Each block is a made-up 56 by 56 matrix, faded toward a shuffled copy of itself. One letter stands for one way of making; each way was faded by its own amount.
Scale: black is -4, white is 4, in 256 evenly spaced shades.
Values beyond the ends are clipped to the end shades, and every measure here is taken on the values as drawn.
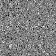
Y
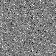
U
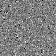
U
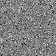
U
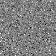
Y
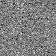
Y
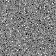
U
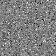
U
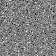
U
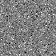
Y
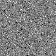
U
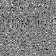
Y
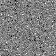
U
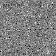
Y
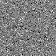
Y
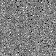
U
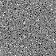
U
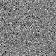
Y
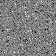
U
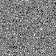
Y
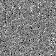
U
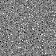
Y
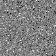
U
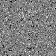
Y
